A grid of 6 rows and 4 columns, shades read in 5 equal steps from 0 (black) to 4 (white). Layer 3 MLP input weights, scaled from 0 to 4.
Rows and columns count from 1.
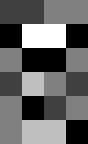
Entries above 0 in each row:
4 2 2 4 3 3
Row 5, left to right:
2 0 1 2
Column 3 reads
2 4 0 2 1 3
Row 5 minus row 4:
1 -3 -1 1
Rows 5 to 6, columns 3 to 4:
1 2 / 3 0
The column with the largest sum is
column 3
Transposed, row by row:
1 0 2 1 2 2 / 1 4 0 3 0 3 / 2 4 0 2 1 3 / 2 0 2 1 2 0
